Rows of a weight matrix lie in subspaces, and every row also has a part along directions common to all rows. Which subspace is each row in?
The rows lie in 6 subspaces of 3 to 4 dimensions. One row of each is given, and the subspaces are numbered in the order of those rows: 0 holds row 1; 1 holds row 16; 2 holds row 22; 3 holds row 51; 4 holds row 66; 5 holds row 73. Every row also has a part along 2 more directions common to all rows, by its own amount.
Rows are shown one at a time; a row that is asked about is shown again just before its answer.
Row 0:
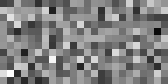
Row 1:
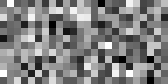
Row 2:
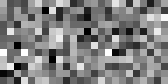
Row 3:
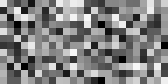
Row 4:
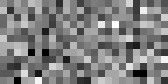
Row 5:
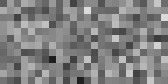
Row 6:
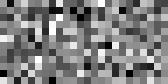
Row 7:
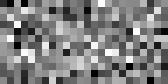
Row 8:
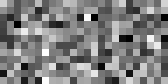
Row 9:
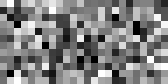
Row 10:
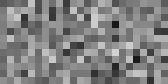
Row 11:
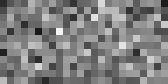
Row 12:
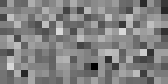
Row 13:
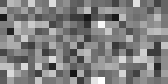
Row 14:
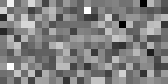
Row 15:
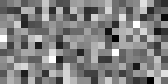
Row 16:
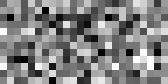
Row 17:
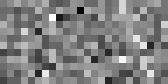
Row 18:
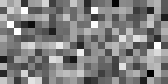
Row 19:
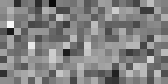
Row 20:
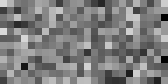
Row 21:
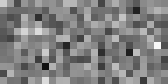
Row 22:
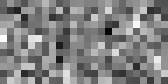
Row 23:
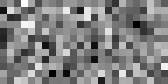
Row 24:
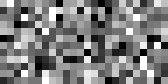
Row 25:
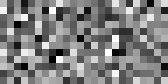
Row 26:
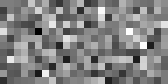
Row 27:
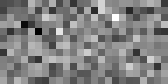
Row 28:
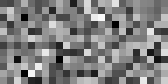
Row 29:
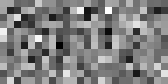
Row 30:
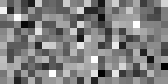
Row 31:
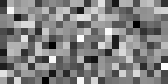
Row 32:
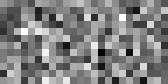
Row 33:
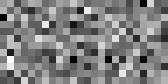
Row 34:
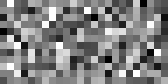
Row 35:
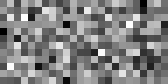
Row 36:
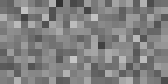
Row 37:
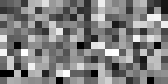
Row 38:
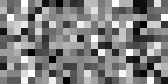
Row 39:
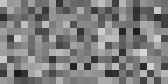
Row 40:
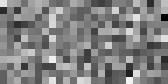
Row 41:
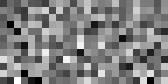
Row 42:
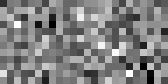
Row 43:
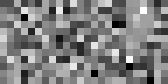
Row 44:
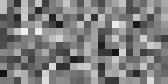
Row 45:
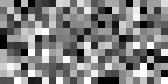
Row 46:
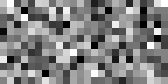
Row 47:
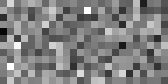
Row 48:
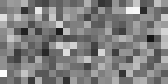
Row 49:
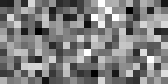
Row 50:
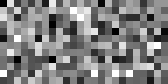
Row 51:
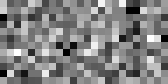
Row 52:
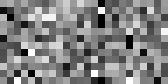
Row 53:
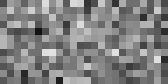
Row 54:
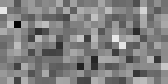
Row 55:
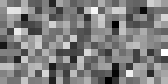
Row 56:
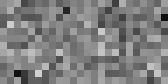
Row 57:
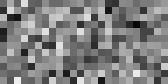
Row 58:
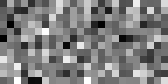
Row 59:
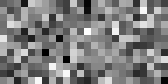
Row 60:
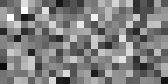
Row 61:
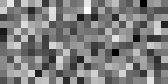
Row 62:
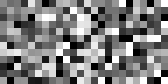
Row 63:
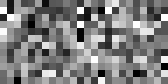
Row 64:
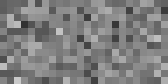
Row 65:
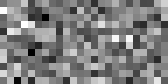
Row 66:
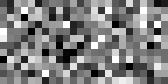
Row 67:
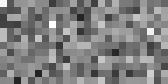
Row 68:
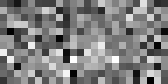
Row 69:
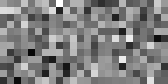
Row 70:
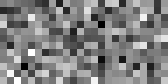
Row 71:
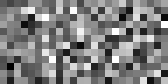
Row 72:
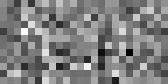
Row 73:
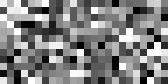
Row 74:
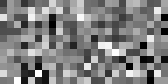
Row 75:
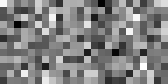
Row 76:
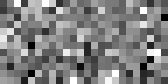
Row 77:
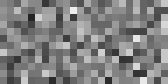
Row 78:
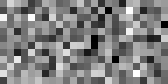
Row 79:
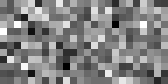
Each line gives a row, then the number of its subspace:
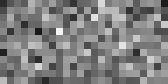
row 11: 4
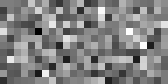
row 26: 0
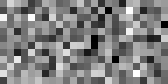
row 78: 3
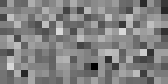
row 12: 1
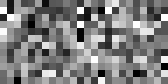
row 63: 2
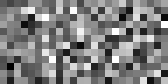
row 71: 3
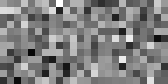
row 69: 4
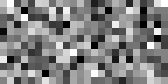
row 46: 4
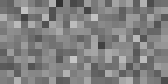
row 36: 1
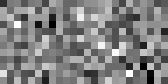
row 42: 0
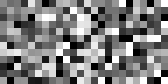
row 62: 3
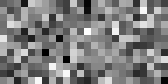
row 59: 5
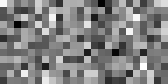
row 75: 0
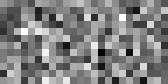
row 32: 3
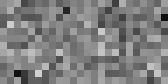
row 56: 3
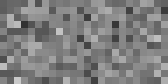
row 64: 4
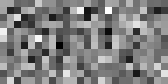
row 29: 2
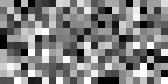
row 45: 5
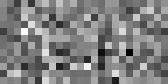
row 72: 3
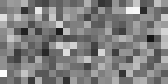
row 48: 3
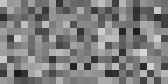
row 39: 3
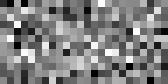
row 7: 2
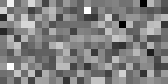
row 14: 1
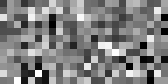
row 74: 0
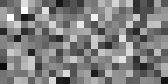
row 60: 1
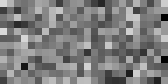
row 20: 0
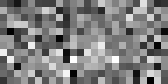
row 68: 5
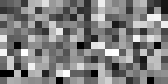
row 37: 2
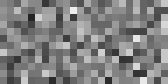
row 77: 3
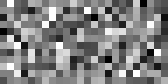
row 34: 1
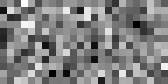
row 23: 2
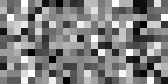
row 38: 1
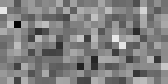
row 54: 2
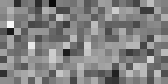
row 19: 5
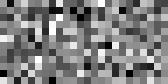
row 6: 0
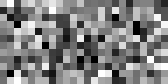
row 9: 2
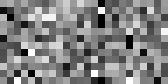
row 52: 4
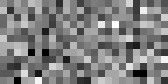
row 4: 5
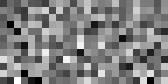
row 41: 5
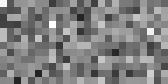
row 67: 0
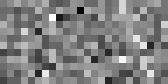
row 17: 0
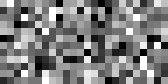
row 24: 0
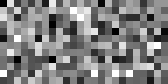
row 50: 0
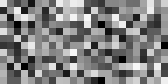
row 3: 1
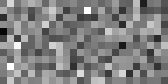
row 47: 1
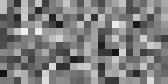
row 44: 3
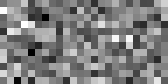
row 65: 4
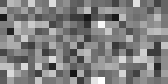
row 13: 1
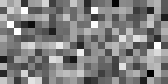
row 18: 5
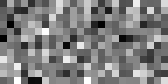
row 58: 5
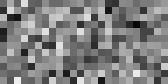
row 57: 2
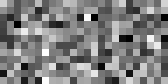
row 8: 3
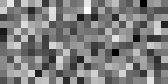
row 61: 1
